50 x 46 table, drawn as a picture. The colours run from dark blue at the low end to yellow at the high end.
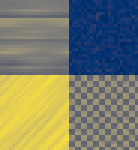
It is made of 2 by 2 panels. Panel 1,1: middling, streaked across. Panel 1,2: very low, fine-grained, faint in contrast. Panel 2,1: very high, slanting up to the right, faint in contrast. Panel 2,2: middling, checkered, strong in contrast.
